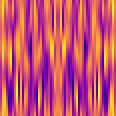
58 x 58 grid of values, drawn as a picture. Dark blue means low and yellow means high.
Average level on the scale: 50%. Grain: streaks running down. Mirror symmetry: left to right.
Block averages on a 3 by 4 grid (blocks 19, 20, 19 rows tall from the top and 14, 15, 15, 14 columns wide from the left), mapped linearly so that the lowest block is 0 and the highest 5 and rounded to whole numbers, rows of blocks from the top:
4 3 3 4 | 5 2 2 5 | 3 0 0 3
